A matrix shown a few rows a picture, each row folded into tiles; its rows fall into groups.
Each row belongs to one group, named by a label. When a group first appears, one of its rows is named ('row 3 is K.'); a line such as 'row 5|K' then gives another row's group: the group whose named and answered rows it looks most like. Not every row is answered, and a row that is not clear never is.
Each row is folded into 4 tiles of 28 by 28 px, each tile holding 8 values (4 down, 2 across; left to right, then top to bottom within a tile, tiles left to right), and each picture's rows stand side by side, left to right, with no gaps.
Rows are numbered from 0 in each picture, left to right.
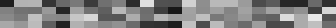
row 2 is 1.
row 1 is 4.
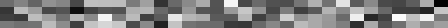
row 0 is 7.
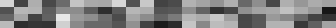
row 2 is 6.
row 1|4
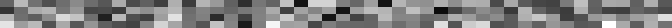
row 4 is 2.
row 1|6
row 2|6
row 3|6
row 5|7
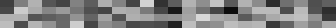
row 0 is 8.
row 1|4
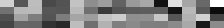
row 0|4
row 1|2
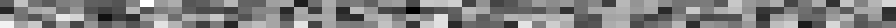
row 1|7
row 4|4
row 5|6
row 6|8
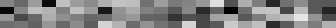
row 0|6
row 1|8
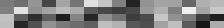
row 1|6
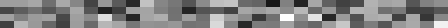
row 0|2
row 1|7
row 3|7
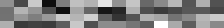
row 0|4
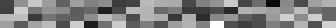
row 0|8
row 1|7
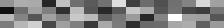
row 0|2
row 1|4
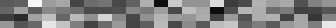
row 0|7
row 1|6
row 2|7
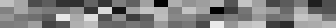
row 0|1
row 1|6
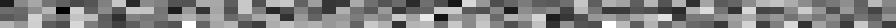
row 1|4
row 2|7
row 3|1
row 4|1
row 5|7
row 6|4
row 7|8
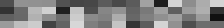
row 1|6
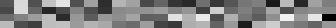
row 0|7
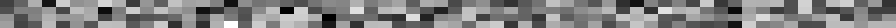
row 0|6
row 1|8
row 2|1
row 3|8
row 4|8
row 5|1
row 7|7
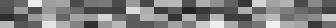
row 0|7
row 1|7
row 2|7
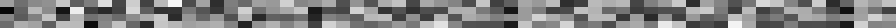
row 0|2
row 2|8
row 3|7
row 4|4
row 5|7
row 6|4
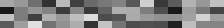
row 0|2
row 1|4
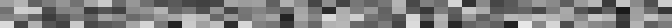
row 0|8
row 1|1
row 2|2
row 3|8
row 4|4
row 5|2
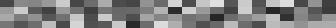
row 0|8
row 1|6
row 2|7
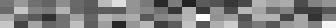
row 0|8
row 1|2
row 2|7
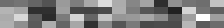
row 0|8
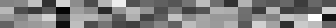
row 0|2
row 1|4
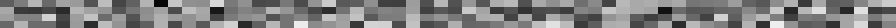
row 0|2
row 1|6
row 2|8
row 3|8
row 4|7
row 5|6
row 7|4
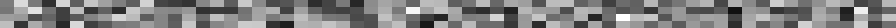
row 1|8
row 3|6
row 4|2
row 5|4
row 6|2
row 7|2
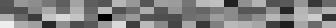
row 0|1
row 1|8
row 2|1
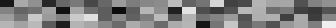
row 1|2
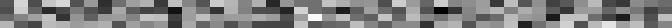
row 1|2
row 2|2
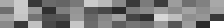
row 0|8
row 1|6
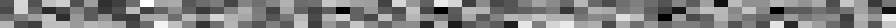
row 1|7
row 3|2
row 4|4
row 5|1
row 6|6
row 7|2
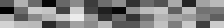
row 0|1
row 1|6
